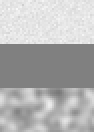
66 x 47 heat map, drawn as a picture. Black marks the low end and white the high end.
The table splits into 3 rows of 1 panel. Panel 1,1: very high, fine-grained, faint in contrast. Panel 2,1: middling, flat. Panel 3,1: high, blotchy.
